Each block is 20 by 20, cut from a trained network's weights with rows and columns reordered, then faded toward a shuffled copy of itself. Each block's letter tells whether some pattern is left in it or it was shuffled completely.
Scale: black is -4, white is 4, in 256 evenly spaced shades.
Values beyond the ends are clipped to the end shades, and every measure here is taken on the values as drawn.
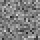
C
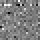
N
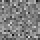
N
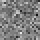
N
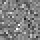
C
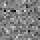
N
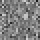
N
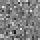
C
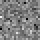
C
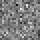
C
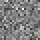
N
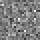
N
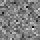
C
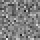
C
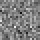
N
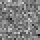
C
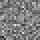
N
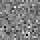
C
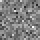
C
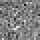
C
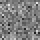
N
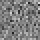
N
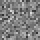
C
